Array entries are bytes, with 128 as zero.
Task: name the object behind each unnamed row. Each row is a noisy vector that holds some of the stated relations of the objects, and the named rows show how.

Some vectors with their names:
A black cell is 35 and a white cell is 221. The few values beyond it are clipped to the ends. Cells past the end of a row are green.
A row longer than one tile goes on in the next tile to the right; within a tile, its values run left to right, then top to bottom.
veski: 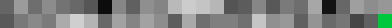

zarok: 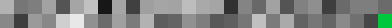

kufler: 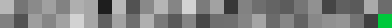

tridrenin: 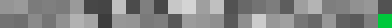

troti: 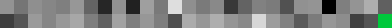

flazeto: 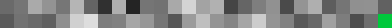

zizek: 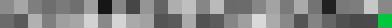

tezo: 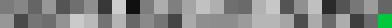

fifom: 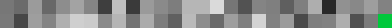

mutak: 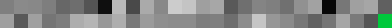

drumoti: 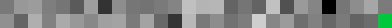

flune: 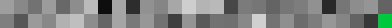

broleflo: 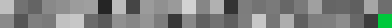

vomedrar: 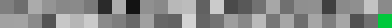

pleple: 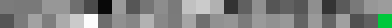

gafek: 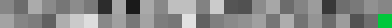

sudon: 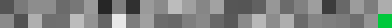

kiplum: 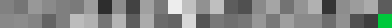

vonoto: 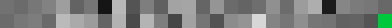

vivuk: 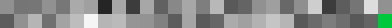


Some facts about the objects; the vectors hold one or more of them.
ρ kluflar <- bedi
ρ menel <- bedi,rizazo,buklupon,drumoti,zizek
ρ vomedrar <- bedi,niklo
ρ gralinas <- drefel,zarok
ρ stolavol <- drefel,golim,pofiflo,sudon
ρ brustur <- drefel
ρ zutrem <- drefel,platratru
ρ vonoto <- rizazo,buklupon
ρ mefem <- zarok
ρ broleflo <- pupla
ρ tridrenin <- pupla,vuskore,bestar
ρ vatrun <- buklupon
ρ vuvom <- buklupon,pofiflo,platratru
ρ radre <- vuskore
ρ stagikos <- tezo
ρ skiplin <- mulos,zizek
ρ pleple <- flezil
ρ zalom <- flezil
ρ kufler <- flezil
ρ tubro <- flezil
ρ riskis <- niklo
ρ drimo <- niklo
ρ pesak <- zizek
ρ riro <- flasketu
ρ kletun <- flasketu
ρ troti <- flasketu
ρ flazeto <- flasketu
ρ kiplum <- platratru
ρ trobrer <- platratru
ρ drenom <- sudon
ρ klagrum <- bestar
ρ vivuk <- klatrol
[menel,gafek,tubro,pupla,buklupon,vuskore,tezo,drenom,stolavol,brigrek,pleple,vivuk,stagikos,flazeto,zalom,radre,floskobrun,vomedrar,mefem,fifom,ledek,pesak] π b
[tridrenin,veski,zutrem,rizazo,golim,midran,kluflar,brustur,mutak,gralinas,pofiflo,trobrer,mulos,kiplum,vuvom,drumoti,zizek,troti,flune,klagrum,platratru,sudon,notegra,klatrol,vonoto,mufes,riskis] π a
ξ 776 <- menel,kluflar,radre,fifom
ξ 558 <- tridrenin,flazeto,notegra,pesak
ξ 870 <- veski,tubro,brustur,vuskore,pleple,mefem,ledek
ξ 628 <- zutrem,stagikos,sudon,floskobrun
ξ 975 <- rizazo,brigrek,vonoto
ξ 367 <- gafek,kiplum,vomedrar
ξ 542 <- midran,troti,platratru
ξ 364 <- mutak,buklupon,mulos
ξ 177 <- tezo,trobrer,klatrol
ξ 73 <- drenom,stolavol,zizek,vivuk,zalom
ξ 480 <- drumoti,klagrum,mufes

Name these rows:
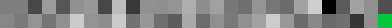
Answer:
klatrol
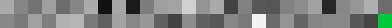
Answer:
riskis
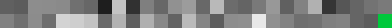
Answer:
brigrek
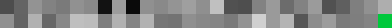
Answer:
floskobrun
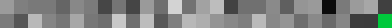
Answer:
platratru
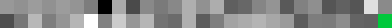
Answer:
zalom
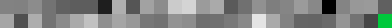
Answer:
mulos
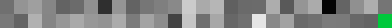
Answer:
mufes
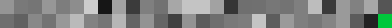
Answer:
vuvom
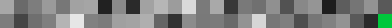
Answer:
flasketu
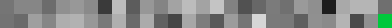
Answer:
kluflar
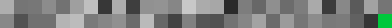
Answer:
vatrun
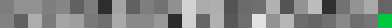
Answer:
klagrum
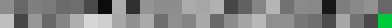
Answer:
buklupon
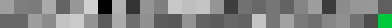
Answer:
gralinas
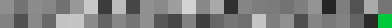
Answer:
skiplin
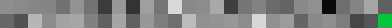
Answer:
midran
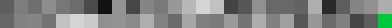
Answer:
ledek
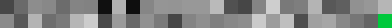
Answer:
stagikos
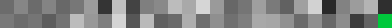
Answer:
trobrer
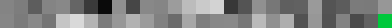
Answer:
vuskore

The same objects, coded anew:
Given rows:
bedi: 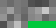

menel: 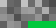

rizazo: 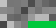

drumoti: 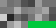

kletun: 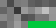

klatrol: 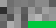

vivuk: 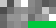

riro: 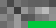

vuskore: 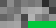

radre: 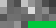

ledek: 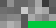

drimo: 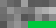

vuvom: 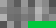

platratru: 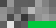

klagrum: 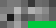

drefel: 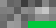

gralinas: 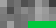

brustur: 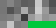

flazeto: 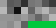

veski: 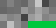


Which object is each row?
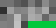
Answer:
tezo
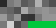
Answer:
troti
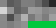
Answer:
tridrenin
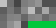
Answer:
fifom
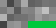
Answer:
vatrun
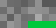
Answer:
flune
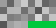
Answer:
zizek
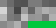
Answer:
pesak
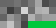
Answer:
mefem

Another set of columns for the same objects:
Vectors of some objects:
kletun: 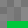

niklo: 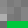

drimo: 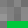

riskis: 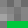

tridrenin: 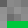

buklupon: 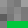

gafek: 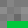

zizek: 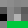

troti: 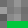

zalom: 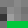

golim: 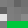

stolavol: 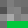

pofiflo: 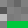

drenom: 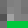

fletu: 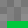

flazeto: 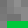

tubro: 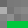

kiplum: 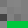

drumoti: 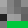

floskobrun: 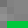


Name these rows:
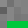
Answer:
gralinas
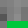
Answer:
zutrem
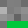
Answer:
vomedrar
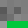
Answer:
skiplin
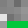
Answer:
pupla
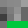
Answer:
platratru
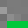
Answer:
mutak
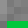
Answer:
bedi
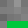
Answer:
notegra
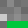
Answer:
sudon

